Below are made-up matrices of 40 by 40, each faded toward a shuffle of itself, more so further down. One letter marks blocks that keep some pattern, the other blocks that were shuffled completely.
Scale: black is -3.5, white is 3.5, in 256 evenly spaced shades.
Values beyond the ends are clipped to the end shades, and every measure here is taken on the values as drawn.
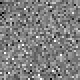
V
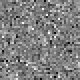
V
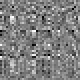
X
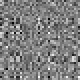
X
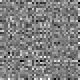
X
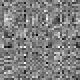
X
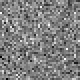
V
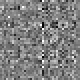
X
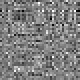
X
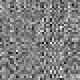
X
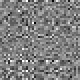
X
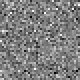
V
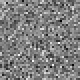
V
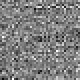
X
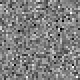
V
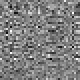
X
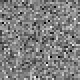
V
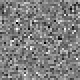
V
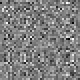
X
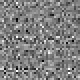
X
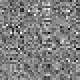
X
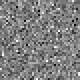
V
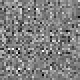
X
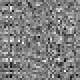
X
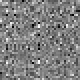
X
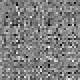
X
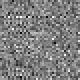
X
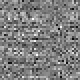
X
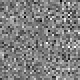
X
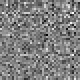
X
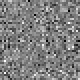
X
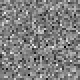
V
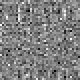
X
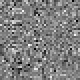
X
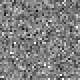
V
